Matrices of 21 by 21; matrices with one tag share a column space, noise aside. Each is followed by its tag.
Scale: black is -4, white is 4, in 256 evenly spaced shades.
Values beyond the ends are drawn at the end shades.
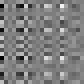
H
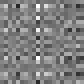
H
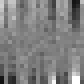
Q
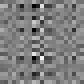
H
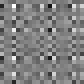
H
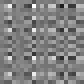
H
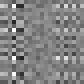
H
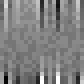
Q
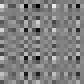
H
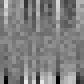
Q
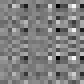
H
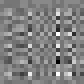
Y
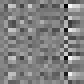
H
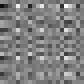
H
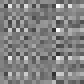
H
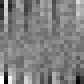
Q
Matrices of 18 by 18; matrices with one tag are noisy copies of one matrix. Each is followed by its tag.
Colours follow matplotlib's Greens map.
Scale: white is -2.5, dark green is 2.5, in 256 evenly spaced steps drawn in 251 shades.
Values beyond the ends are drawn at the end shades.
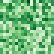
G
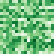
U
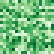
U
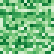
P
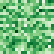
U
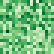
G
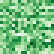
U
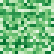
P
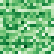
P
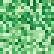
G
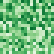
G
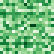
P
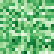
U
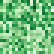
G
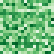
P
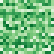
P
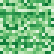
P
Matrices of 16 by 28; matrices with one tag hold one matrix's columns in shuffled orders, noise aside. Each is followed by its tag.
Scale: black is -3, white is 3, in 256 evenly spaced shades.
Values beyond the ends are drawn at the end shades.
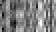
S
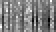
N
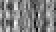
S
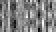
S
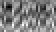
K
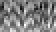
K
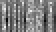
N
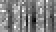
N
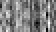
S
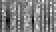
N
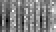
N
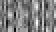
S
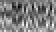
K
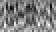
K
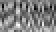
K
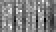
N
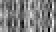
S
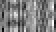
S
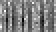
N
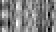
S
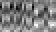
K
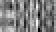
S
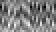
K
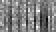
N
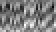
K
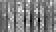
N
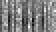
N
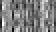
S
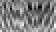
K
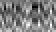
K
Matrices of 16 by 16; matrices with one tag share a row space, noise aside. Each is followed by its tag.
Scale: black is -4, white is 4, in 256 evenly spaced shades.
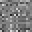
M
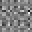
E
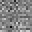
M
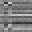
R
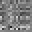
M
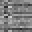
R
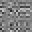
M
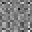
E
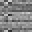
R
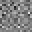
E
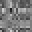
M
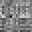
M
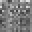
M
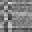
R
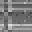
R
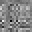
M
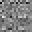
M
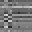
R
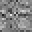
M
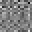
E
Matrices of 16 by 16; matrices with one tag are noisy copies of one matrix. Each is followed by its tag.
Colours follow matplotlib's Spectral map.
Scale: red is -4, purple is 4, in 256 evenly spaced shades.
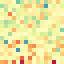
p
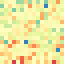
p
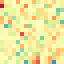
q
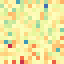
p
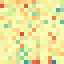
q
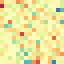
q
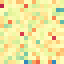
q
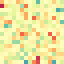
q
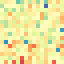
p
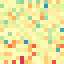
p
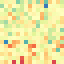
p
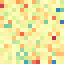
q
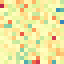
q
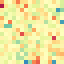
q
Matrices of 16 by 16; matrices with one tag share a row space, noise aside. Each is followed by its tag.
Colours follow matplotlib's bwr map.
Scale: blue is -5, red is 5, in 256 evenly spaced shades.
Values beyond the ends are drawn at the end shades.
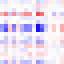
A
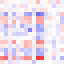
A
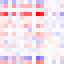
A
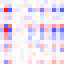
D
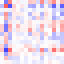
D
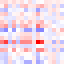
A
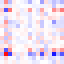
D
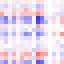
A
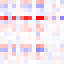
A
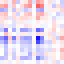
A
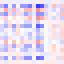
A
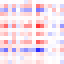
A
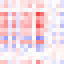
A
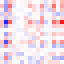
D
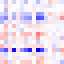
A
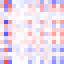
D
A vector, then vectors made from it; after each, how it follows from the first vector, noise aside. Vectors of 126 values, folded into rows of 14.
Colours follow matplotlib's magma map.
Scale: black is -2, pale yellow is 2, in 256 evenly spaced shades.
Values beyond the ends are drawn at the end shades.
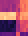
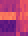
shrunk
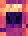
wrapped around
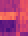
shrunk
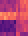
shrunk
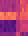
shrunk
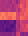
shrunk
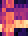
wrapped around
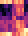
wrapped around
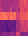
shrunk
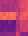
shrunk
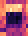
wrapped around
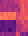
shrunk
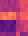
shrunk
